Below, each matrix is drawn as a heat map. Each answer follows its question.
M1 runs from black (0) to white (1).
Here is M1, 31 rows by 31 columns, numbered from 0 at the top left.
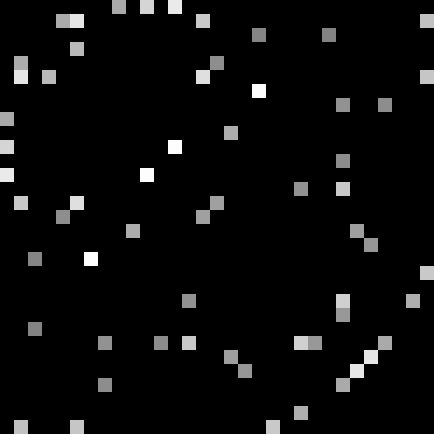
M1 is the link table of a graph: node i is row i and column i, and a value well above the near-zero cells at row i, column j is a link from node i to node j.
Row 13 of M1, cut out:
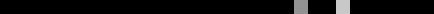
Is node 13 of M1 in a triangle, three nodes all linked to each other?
yes
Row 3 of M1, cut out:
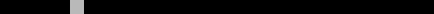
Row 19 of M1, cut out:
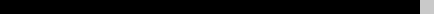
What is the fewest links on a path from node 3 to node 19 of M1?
3
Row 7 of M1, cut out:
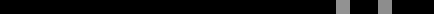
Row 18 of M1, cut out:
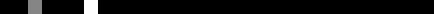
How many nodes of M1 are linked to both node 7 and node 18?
0
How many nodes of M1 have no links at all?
2
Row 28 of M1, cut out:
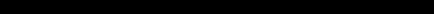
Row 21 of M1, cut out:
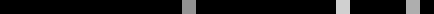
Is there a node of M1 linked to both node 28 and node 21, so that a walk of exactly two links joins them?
no
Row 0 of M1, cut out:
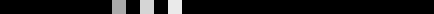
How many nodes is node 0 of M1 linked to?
3
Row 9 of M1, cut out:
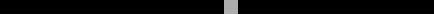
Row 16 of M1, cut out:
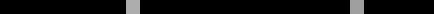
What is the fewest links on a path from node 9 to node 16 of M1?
1
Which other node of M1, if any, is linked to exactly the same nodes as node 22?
node 11
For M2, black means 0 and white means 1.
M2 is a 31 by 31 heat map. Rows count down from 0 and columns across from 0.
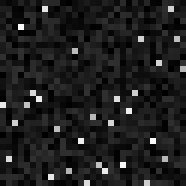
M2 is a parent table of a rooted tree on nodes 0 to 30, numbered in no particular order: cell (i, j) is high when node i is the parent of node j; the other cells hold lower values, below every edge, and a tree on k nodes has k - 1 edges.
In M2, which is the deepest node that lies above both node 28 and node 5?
26
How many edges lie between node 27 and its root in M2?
2
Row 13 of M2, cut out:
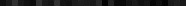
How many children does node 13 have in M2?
0
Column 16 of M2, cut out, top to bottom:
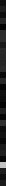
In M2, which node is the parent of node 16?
27
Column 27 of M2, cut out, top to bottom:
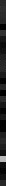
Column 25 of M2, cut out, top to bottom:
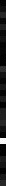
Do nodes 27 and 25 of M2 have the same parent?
no
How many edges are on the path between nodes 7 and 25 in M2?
7
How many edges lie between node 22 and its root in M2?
6
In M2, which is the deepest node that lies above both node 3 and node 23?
26
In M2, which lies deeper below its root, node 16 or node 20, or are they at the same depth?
the same depth
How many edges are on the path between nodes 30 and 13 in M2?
9
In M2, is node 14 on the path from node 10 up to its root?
no
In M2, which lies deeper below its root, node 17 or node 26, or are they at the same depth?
node 17
